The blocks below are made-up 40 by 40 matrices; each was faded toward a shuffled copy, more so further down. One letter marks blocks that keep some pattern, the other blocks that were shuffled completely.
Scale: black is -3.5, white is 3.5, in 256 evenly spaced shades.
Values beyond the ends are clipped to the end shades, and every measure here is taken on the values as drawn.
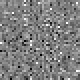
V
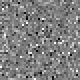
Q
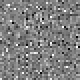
V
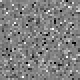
Q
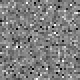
Q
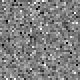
Q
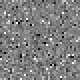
Q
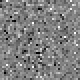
Q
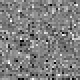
V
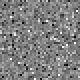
Q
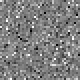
Q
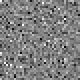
V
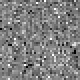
V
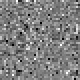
V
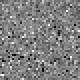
Q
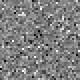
Q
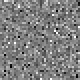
Q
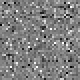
V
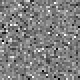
Q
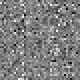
V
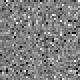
V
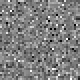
V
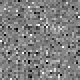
V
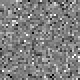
Q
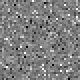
Q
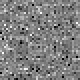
V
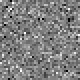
Q
